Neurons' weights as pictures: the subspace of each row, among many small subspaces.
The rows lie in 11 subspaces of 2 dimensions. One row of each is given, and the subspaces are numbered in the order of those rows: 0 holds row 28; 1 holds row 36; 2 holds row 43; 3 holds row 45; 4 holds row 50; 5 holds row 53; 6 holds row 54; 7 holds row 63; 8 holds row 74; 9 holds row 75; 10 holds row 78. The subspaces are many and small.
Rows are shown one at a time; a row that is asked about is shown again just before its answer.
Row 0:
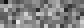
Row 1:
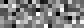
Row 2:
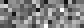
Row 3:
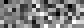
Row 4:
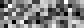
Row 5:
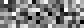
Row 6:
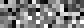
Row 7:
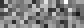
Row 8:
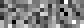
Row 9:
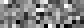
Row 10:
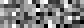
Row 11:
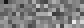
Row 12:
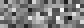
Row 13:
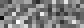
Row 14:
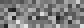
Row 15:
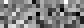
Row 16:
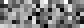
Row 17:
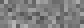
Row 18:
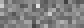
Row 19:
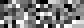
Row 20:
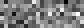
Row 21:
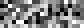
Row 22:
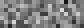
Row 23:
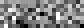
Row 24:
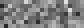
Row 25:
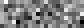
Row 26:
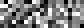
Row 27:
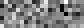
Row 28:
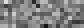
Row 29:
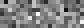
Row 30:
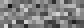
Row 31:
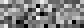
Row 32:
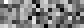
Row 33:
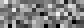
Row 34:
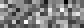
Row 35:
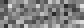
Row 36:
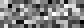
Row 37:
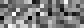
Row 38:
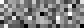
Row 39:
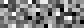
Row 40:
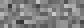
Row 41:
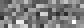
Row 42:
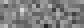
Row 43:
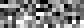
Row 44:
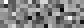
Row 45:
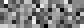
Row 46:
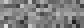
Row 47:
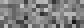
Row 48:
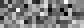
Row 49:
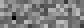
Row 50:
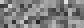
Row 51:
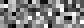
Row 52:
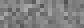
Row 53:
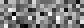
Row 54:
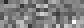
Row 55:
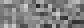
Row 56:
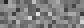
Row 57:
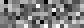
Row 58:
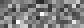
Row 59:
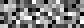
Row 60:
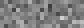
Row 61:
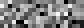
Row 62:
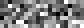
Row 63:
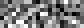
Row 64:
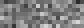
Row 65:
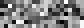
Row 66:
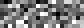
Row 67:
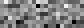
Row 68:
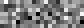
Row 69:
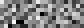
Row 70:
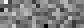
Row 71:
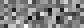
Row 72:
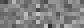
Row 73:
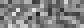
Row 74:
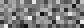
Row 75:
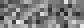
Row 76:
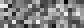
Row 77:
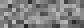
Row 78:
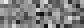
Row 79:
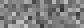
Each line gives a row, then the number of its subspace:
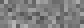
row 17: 5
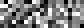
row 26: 9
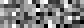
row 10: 10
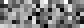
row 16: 3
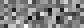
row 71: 2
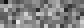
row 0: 8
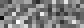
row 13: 7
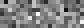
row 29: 5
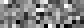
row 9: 10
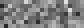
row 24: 4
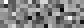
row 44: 2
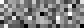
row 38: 8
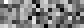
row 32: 3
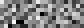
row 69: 10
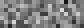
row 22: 3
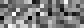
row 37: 7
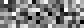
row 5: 5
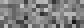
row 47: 6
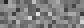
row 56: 8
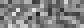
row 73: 7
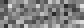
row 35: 1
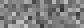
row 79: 6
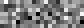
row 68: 8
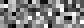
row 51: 2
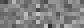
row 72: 10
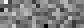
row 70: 9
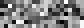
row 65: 1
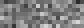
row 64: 0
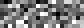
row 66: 7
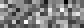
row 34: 9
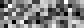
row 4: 4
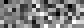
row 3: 3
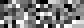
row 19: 10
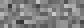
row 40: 1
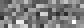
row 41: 7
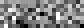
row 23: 5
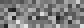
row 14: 5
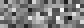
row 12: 2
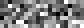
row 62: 9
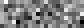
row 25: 8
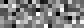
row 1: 2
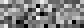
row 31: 2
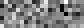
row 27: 0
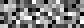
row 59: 8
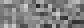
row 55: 0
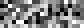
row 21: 9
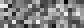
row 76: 4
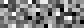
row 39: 2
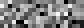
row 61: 9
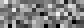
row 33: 3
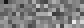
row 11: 6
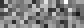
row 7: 4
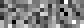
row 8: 3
